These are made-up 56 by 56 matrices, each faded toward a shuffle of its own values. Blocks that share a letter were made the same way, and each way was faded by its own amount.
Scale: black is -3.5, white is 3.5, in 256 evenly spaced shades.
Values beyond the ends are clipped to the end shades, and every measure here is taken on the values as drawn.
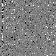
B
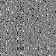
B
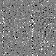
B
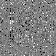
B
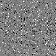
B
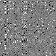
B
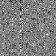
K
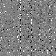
B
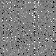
B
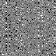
K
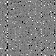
B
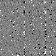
B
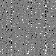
B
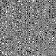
K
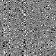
K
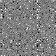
B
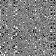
K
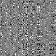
K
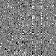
K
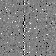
B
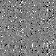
B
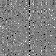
K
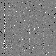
B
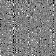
K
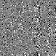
K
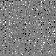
B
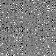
B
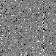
B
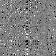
B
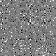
B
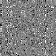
K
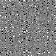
B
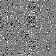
B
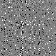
B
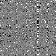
K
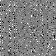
B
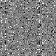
K
